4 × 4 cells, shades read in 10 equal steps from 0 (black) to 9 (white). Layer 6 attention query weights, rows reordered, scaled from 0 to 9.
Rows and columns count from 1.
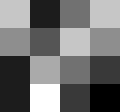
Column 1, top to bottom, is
7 5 1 1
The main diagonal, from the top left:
7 3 4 0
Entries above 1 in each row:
3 4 3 2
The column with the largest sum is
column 2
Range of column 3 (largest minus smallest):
5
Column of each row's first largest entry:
1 3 2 2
